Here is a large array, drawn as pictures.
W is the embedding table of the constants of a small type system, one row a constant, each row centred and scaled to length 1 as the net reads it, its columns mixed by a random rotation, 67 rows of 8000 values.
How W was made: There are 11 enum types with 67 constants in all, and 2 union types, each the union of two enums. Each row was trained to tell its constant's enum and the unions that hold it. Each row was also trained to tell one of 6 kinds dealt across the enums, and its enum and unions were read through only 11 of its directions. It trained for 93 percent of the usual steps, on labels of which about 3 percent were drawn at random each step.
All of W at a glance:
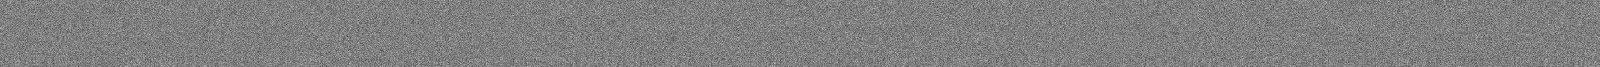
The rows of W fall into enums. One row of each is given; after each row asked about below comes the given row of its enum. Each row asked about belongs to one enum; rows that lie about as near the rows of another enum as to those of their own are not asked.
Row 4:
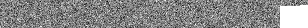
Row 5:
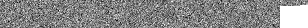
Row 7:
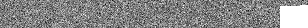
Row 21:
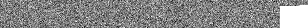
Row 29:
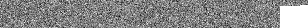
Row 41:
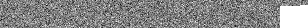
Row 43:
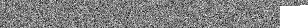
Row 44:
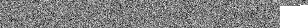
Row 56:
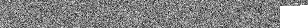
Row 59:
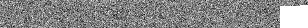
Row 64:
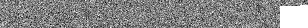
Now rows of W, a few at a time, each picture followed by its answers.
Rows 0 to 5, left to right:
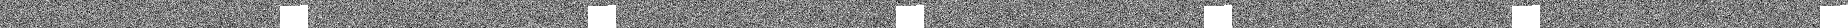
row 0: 4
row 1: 64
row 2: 56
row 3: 64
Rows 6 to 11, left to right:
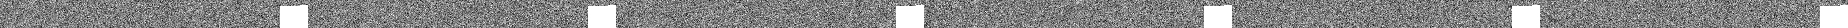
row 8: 21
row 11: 44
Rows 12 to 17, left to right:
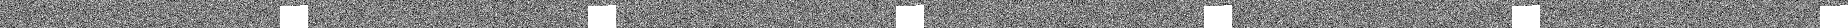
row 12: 59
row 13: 5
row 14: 64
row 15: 7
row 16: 4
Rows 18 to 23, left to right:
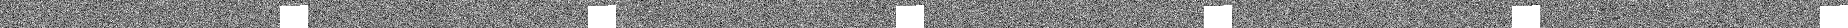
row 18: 29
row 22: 59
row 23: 59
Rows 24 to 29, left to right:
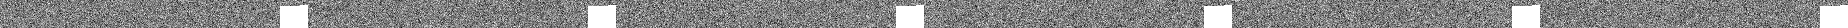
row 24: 21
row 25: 29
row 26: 21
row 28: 5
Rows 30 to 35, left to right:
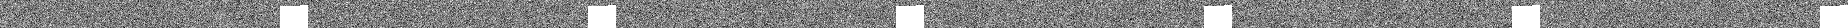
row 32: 7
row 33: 56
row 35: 64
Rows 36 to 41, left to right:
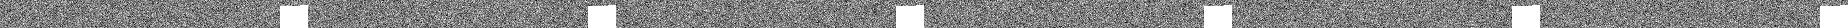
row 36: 5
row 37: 56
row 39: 4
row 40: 56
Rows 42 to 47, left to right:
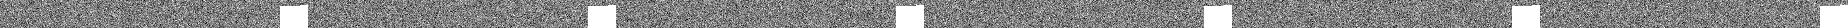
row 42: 4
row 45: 21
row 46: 7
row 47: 21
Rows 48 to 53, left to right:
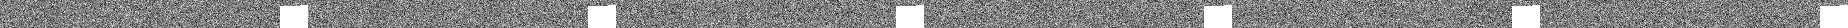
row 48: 56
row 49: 64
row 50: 41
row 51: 4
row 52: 56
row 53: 21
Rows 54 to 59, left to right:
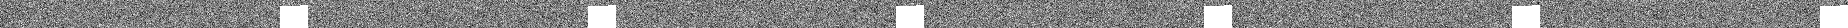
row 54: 29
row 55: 44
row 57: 7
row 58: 4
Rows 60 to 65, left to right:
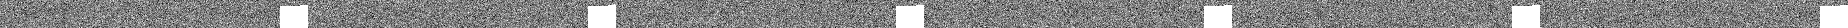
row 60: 41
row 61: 64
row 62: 5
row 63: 29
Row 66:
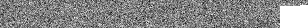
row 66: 29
